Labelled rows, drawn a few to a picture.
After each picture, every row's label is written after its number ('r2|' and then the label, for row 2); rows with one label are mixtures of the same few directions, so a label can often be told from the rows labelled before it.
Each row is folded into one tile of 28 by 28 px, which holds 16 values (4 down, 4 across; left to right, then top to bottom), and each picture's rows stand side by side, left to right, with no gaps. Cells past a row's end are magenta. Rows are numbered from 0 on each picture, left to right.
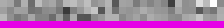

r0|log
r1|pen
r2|pen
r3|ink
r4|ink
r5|pen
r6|ink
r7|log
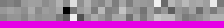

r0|log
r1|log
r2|pen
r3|ink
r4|pen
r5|log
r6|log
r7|log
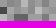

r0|log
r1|pen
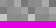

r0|ink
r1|ink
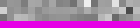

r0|log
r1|log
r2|log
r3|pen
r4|ink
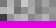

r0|ink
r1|pen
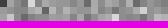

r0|pen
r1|ink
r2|pen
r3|ink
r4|ink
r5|log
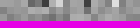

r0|pen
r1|log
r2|pen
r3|ink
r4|ink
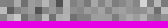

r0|pen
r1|pen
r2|pen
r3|ink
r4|log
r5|ink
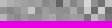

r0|log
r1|log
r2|ink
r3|ink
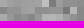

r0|log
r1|log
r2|ink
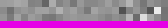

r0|pen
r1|log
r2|log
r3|log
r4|pen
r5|ink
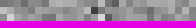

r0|pen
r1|log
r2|log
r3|pen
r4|ink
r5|pen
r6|ink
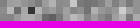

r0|ink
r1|log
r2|log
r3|log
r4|pen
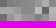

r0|log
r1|ink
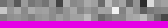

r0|log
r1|log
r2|ink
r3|log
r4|log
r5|pen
